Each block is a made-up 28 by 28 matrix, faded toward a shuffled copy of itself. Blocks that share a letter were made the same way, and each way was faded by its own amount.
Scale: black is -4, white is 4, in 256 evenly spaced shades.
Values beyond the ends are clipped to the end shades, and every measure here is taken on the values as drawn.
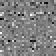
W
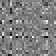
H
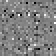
W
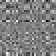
H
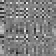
H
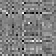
H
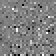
W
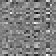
H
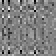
H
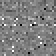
W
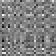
H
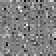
W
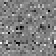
W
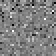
W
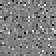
W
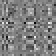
H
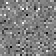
W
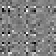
H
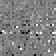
W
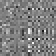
H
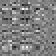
H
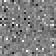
W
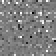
W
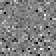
W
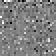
W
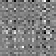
H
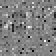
W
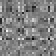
H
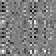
H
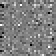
W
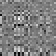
H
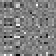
H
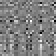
H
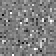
W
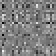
H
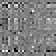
H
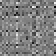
H
